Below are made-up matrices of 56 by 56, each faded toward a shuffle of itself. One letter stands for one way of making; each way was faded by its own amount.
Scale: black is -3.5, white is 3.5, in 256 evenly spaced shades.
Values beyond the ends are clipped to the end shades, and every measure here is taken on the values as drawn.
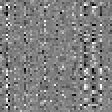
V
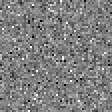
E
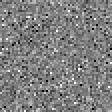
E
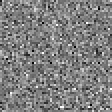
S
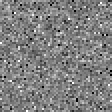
E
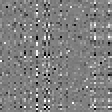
V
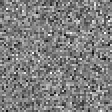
S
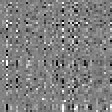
V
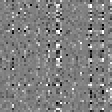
V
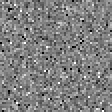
E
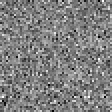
S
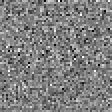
S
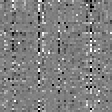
V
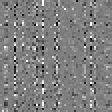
V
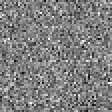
S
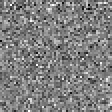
S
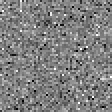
E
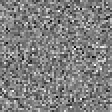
S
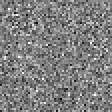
S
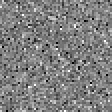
E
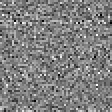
S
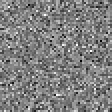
S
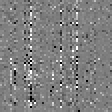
V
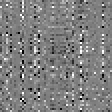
V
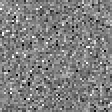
E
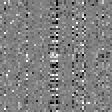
V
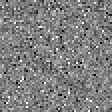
E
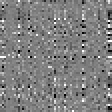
V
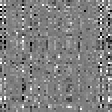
V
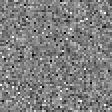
E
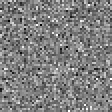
S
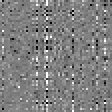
V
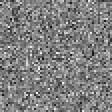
S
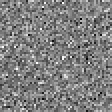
S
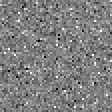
E
